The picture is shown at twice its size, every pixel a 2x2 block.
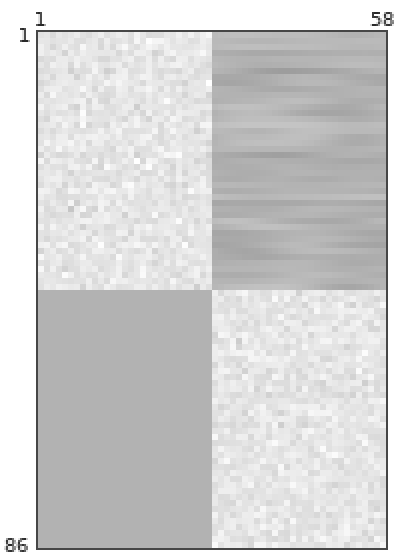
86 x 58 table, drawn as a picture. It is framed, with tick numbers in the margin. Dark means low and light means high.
It is made of 2 by 2 panels. Panel 1,1: very high, fine-grained, faint in contrast. Panel 1,2: high, streaked across, faint in contrast. Panel 2,1: high, flat. Panel 2,2: very high, fine-grained, faint in contrast.
